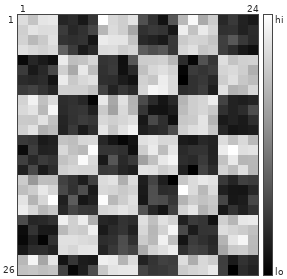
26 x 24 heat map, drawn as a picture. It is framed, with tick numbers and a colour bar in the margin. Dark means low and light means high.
Average level on the scale: 50%. Mirror symmetry: none. Histogram: two levels. Grain: checkered.
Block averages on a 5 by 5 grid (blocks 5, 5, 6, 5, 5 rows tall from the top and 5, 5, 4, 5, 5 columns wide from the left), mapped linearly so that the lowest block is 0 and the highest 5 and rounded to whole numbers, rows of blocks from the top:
5 2 3 3 0 / 2 2 2 2 3 / 1 3 2 2 3 / 5 2 3 3 0 / 1 3 3 3 3
